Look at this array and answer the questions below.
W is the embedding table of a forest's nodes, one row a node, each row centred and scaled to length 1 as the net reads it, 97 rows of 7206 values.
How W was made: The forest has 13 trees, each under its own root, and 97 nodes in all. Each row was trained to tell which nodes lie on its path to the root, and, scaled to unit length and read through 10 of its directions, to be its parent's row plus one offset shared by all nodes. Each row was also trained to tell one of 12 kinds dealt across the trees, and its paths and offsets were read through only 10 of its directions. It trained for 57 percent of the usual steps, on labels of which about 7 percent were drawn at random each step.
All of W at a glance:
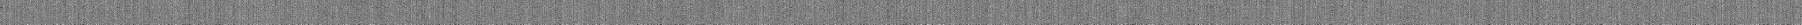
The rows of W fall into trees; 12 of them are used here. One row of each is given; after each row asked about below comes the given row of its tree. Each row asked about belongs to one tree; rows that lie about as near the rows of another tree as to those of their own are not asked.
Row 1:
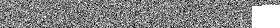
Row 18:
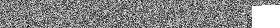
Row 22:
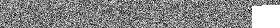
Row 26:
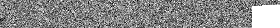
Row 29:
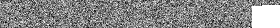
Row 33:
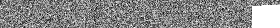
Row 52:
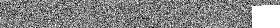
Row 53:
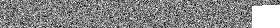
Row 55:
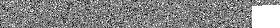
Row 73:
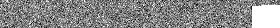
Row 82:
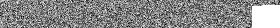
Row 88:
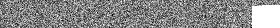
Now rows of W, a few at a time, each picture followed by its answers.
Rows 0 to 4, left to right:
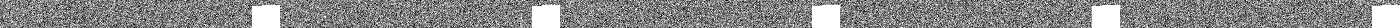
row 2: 88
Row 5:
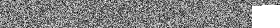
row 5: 82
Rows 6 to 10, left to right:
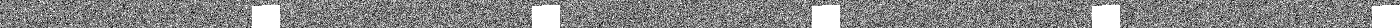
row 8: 55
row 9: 18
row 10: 53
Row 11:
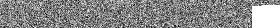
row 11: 82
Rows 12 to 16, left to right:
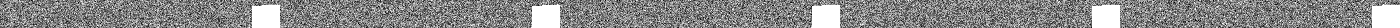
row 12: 88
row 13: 26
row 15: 18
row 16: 1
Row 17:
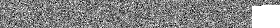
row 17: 22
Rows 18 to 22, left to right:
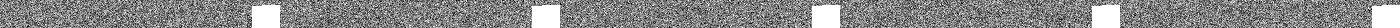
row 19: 55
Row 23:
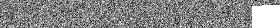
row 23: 53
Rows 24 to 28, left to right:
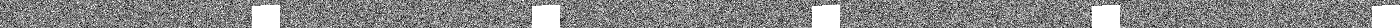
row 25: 33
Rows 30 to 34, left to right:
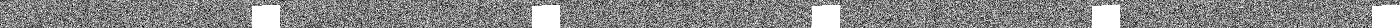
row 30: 55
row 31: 55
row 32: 29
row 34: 73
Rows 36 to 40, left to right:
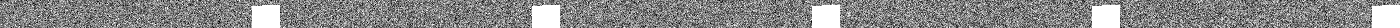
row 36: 29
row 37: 53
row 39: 1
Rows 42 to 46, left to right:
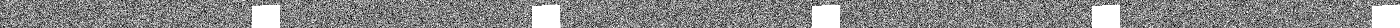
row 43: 88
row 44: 18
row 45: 29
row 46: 53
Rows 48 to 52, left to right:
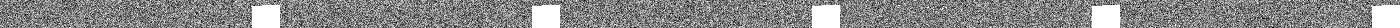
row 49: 22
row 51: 29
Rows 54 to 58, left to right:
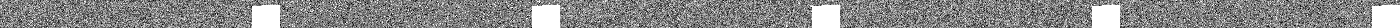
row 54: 88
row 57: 18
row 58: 88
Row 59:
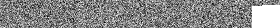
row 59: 29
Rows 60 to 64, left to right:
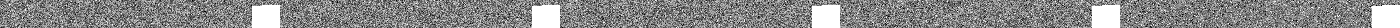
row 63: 29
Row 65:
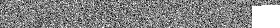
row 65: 88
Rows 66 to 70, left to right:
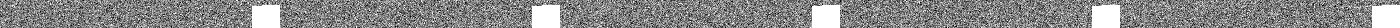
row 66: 22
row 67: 22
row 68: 53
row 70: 73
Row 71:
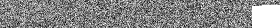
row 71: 18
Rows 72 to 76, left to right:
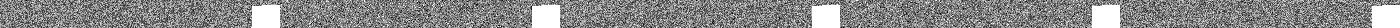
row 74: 18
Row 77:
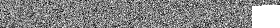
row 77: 73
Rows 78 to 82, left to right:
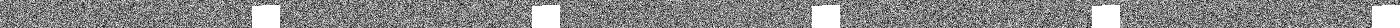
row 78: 52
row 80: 55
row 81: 18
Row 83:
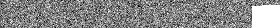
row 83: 33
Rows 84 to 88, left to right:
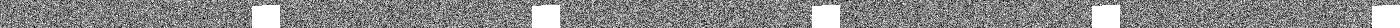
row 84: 53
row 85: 22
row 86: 1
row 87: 29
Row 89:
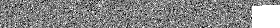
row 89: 53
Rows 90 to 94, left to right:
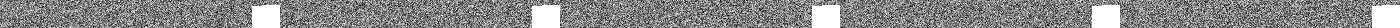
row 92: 88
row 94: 52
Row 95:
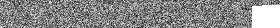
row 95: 26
